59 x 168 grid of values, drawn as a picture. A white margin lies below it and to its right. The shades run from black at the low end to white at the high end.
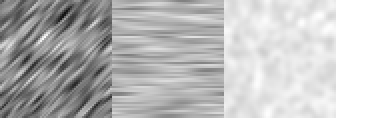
The table splits into one row of 3 panels. Panel 1,1: middling, slanting up to the right, strong in contrast. Panel 1,2: high, streaked across. Panel 1,3: very high, blotchy, faint in contrast.
